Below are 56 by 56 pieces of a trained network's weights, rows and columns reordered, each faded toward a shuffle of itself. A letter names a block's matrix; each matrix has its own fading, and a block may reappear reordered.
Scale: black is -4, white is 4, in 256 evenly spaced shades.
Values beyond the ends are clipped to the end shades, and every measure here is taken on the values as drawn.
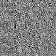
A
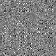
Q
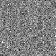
A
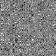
Q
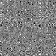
Q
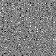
Q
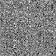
A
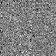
A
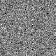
A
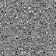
Q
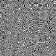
Q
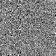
A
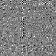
Q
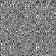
Q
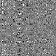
Q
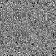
A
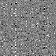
Q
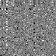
Q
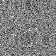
A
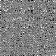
Q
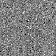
A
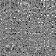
Q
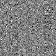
A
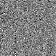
A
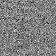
A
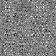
Q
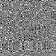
Q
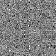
A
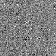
A
